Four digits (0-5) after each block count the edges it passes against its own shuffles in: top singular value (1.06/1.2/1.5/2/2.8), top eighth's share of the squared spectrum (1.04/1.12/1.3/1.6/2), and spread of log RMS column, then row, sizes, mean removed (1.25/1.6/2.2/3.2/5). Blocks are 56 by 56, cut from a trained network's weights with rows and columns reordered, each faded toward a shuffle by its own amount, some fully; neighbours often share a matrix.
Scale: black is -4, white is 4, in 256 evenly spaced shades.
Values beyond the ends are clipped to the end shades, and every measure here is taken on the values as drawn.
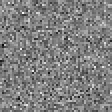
0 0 0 0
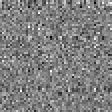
3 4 2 2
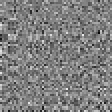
4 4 3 2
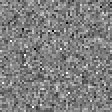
1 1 0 0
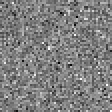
1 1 0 0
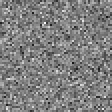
0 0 0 0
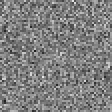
3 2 1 0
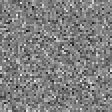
2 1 1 0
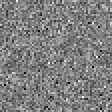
2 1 0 0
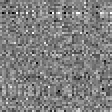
4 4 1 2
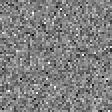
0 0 0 0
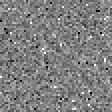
0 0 0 0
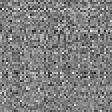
4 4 0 3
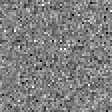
2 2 0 0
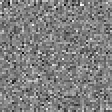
3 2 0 1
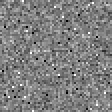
1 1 0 0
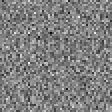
4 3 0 1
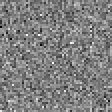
2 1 0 0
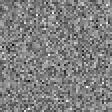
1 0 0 0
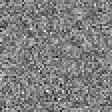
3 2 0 0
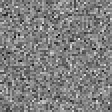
0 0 0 0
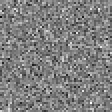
2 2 0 0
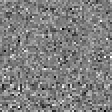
3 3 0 2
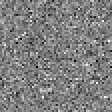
2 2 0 1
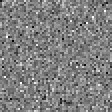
0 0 0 0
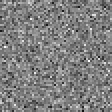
2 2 0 0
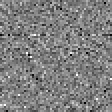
3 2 0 1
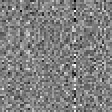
4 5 2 1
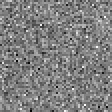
2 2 0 0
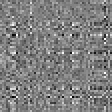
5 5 3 3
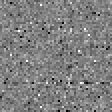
2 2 0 1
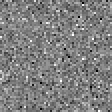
1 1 0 0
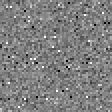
1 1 0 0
